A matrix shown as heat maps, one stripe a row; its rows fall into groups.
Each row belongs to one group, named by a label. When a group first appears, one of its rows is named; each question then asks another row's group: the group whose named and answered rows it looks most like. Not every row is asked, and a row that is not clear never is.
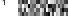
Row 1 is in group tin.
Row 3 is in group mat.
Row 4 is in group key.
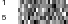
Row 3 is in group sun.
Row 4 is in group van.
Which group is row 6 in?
tin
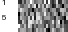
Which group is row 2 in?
mat
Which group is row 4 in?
sun
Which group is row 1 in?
sun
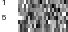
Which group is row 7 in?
van
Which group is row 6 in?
tin
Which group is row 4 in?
van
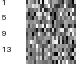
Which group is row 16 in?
key
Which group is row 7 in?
mat
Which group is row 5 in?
key
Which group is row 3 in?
van
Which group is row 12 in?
tin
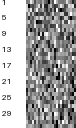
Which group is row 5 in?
mat
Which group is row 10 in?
sun
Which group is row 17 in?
key
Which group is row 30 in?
mat
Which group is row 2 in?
van
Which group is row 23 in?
tin
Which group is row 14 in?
tin
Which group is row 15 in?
key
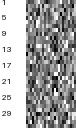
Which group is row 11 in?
key
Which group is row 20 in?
key
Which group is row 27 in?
key
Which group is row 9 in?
van
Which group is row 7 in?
mat
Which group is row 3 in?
sun
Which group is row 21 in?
van
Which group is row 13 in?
key
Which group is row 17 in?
tin
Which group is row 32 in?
mat
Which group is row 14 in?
sun
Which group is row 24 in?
mat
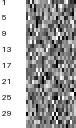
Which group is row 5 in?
sun
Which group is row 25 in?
key
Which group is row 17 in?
key
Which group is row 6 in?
van
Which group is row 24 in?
van
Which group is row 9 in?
tin
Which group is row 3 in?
sun
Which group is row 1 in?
mat
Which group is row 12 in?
key
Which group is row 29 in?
sun
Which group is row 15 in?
tin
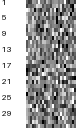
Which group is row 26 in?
van
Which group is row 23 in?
van
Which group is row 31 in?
tin
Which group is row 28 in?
tin
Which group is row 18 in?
sun
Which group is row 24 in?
sun
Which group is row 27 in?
sun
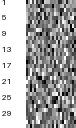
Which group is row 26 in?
key
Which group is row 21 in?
tin
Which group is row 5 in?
van
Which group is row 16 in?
sun
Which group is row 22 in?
tin
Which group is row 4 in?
mat
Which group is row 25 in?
key
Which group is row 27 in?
mat
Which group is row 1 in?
sun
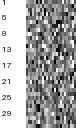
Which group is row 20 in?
mat
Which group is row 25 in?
van
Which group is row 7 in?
key
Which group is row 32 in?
van
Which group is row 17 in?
van
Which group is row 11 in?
van
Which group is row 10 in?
tin
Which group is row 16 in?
key
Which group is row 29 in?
sun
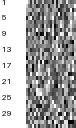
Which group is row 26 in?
sun
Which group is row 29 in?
sun
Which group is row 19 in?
mat
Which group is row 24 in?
mat
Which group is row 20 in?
van
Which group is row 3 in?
sun
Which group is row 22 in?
key
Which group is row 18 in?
key
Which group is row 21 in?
tin
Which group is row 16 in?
van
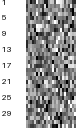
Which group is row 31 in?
mat
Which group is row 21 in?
sun
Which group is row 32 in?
key
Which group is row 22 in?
van
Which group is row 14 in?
key
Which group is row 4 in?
tin
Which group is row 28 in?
van
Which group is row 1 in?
tin
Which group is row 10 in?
tin
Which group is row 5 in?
key
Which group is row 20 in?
key
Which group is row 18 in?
sun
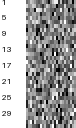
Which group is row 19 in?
sun
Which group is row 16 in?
tin
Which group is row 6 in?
tin
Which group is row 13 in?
key
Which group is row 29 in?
van
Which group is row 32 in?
sun
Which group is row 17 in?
sun
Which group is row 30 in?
mat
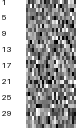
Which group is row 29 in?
mat
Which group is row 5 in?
key
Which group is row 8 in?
key
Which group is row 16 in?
tin
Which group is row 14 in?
sun
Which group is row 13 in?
key
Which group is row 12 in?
mat
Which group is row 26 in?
key
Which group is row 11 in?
key
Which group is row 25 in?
sun
